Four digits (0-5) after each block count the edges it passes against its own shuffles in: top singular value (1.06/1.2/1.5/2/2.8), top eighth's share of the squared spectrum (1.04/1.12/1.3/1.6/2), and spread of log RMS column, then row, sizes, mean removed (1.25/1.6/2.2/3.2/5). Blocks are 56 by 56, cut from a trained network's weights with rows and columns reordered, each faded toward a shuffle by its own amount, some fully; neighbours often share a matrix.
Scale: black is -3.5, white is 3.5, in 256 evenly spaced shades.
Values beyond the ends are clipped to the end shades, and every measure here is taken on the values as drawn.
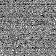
2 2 0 0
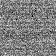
2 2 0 0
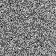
0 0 0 0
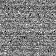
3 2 0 1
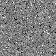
1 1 0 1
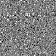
2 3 1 1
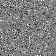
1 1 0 0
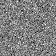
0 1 0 0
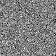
2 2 1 0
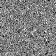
1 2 0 0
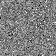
0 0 0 0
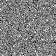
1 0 0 0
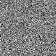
2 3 1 1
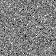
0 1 0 0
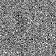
2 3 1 1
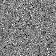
0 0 0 0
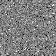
0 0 0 0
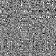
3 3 1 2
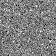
0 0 0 0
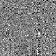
3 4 2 2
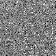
2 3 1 1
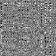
3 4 2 2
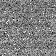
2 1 0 0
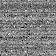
3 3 0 1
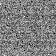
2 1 0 0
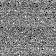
2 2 0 0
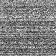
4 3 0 1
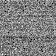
2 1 0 0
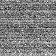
4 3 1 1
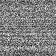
3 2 0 0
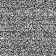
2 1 0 0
